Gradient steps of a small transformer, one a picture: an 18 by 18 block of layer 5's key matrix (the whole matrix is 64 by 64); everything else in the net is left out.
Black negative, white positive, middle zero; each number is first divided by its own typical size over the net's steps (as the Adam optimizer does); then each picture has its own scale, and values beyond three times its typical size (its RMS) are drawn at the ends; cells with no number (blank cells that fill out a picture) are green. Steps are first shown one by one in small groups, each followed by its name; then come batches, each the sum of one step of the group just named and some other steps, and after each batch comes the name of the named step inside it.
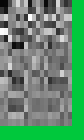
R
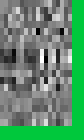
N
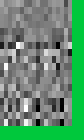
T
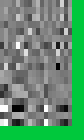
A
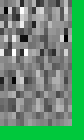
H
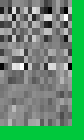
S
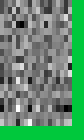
S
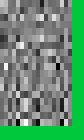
T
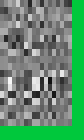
R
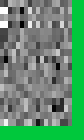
T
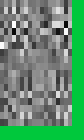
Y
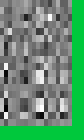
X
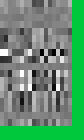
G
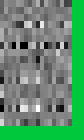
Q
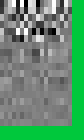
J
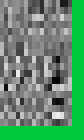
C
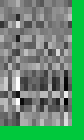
G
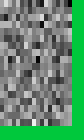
C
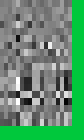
Y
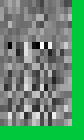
C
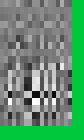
Q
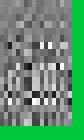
J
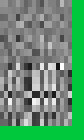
J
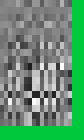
Q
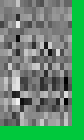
G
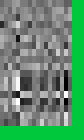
Y
